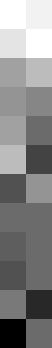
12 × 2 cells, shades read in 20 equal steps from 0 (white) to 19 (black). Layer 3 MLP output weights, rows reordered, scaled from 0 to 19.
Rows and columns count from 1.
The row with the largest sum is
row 12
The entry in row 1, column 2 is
1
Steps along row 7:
down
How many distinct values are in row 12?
2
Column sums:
107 108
